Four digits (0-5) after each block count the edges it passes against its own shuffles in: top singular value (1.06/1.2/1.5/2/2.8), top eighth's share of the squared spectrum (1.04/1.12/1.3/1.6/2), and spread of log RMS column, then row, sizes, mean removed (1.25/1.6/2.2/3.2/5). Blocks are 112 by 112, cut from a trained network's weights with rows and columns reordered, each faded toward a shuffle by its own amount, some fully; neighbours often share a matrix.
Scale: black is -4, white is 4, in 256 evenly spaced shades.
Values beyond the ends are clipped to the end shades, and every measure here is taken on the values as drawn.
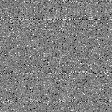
4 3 1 2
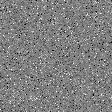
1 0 0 0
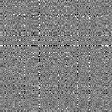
5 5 3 3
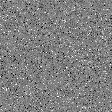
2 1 0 0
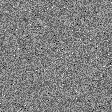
0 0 0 0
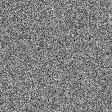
2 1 0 0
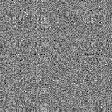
4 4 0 2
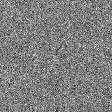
3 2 0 1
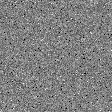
1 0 0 0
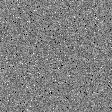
1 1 0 0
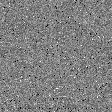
2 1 0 0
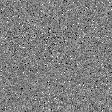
3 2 0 1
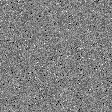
0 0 0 0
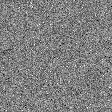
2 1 0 0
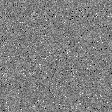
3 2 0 1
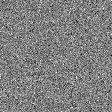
2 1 0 0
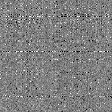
4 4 2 3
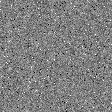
0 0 0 0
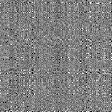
4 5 3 3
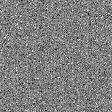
2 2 0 1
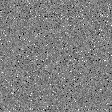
2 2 0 1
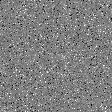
0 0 0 0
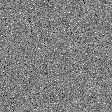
0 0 0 0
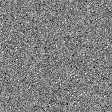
1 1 0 0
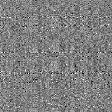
4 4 2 3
